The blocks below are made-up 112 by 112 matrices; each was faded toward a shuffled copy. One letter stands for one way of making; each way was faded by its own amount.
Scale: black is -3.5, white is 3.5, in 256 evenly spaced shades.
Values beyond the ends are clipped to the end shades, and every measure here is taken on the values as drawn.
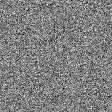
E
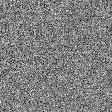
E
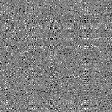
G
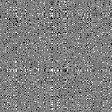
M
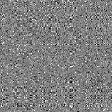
G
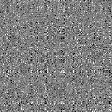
G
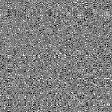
G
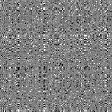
M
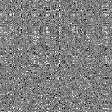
G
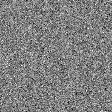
E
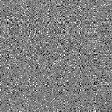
G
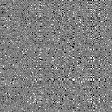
M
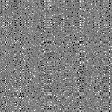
M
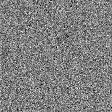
E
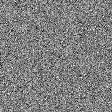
E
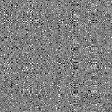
G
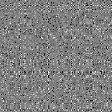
M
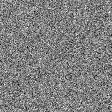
E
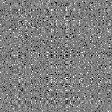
M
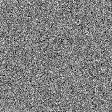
E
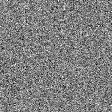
E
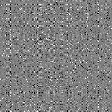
M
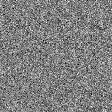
E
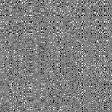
M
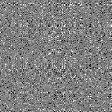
G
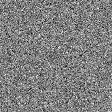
E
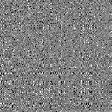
G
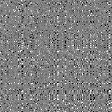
M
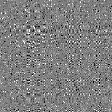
M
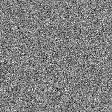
E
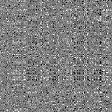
G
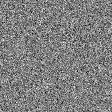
E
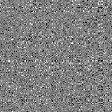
G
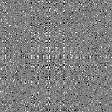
M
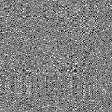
G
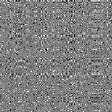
M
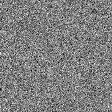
E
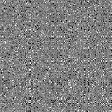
G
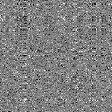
G
